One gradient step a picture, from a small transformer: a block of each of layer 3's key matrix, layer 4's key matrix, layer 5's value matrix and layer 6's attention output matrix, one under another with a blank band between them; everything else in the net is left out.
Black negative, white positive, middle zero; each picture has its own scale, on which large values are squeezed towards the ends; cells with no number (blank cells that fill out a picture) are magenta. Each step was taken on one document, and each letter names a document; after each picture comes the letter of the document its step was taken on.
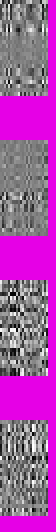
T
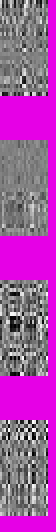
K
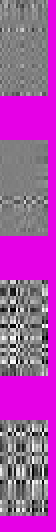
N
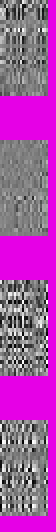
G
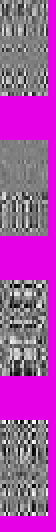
K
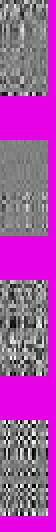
K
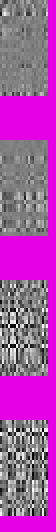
N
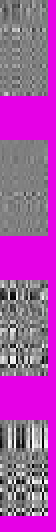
N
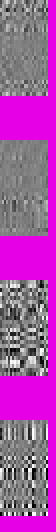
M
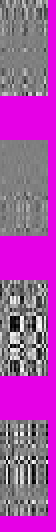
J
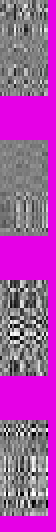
J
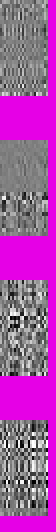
J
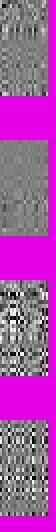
T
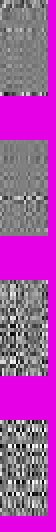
N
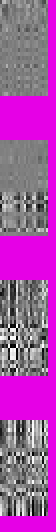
N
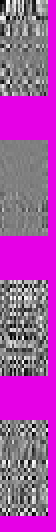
K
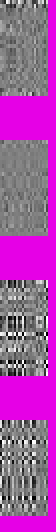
G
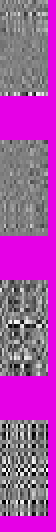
K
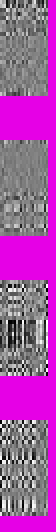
G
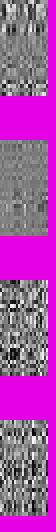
M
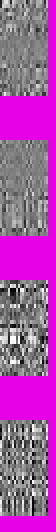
T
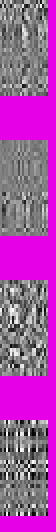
J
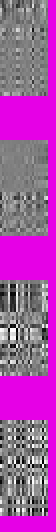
N
